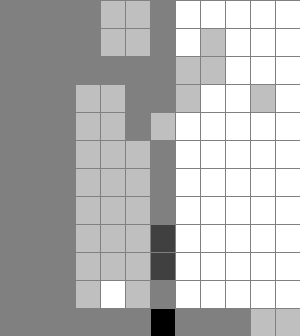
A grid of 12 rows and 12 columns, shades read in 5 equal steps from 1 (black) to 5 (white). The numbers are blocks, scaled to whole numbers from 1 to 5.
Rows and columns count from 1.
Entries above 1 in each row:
12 12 12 12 12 12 12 12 12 12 12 11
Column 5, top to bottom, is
4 4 3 4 4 4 4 4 4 4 5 3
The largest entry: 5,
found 51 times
